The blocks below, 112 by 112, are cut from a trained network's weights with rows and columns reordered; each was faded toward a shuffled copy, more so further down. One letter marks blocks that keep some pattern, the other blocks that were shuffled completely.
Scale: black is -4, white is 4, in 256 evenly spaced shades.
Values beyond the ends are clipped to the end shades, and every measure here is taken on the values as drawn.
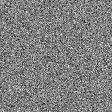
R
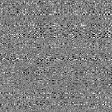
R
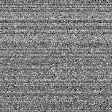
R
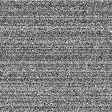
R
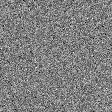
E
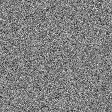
E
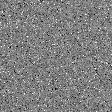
E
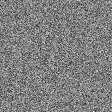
E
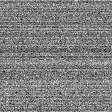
R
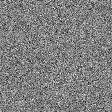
E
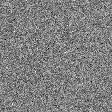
E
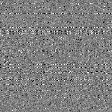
R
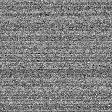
R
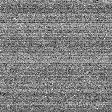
R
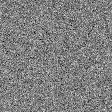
E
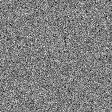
E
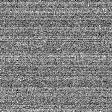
R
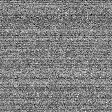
R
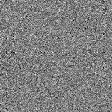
R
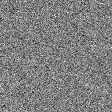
E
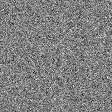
E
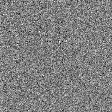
R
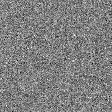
R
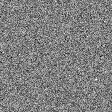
E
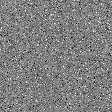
E
